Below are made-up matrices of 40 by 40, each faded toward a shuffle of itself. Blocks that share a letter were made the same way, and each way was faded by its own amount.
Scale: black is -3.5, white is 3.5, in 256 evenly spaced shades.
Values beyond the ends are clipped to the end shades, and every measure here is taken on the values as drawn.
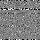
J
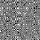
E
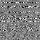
J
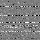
J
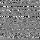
J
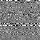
J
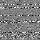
J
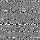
J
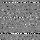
J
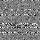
J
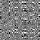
E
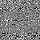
J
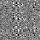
E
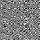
E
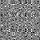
E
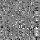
E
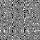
E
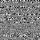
J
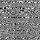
J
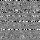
J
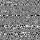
J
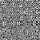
E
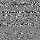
J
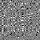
E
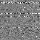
J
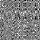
E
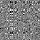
E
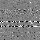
J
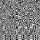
E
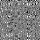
E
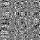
E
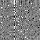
E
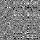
E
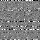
J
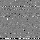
J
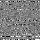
J
